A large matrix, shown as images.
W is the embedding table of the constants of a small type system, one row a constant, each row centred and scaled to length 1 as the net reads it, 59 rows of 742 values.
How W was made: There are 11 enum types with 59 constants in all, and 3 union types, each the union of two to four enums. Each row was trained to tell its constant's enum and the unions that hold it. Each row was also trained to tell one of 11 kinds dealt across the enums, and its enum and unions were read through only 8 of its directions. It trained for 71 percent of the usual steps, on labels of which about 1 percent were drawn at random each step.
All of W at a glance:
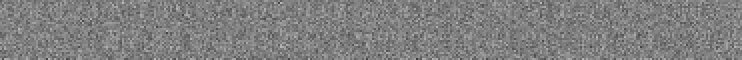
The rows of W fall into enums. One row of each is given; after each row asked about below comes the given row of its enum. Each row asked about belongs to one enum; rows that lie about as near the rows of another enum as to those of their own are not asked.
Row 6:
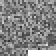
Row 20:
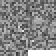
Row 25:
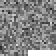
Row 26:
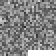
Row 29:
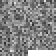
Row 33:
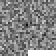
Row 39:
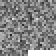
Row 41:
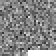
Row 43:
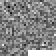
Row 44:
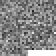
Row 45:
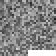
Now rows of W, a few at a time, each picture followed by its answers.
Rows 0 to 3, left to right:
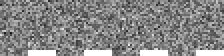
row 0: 44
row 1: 39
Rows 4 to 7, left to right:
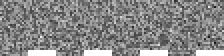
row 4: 26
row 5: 29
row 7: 20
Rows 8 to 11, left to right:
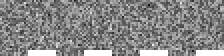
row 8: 20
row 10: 20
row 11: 6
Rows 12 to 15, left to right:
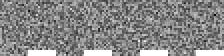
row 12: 26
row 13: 29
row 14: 20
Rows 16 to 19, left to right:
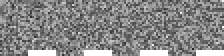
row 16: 20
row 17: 41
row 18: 44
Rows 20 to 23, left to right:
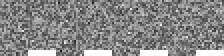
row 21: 43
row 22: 6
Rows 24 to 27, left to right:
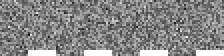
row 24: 29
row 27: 20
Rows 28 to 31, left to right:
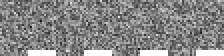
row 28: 33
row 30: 29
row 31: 39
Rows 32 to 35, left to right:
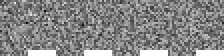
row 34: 26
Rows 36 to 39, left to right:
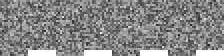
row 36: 6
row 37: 26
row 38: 6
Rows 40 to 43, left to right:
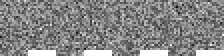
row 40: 44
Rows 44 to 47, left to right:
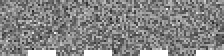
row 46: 29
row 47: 6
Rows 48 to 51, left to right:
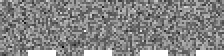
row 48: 43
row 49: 6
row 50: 41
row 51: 44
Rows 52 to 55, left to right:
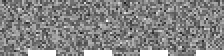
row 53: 39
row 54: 41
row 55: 29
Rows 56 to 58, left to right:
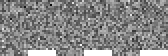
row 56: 44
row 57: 39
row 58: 39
